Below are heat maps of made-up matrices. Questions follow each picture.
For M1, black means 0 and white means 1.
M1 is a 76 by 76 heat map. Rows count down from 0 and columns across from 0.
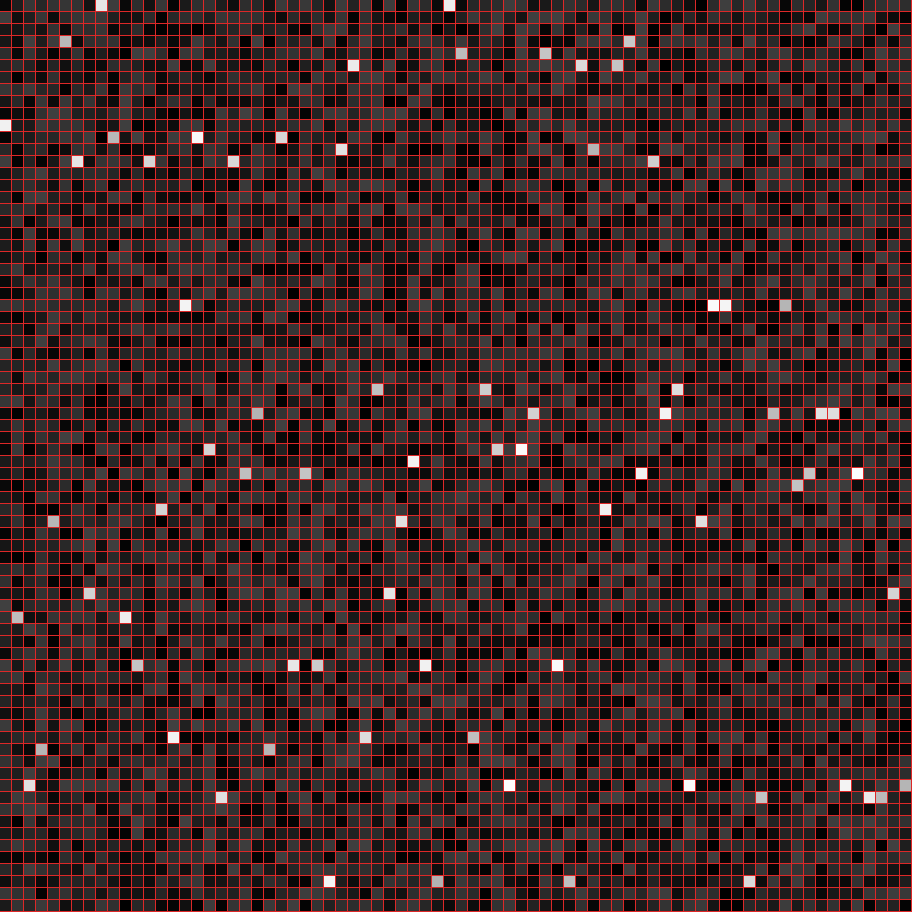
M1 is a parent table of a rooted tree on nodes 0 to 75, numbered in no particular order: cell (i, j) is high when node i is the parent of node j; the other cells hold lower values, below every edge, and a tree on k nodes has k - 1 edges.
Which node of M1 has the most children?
34
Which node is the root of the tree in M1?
61
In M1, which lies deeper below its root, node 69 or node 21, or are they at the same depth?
the same depth
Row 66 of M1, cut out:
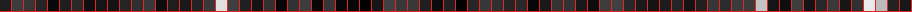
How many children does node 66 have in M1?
4
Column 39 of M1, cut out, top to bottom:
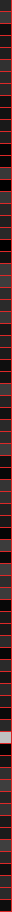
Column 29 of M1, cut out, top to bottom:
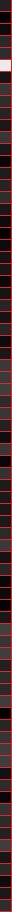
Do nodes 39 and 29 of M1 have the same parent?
no
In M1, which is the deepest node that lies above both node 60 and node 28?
25
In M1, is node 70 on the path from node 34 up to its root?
no
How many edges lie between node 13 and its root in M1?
5
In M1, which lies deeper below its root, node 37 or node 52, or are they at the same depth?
node 37
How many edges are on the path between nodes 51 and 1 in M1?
1
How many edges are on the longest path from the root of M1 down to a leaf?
25
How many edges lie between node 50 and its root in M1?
5
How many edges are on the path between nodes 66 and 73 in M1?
1
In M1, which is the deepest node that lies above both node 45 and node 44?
4
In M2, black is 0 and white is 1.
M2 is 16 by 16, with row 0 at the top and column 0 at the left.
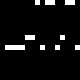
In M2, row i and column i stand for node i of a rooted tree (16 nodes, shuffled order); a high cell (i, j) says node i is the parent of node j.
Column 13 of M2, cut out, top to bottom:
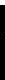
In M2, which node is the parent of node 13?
0
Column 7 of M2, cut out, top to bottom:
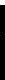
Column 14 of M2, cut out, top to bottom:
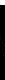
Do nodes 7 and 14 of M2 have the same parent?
yes
